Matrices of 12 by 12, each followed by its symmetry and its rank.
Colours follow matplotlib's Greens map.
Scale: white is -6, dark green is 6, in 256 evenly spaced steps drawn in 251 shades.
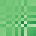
symmetric, rank one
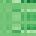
neither, rank one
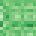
neither, rank two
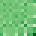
symmetric, rank two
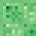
symmetric, rank two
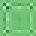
symmetric, rank one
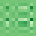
neither, rank one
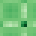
symmetric, rank one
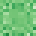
antisymmetric, rank two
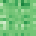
antisymmetric, rank two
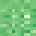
neither, rank two
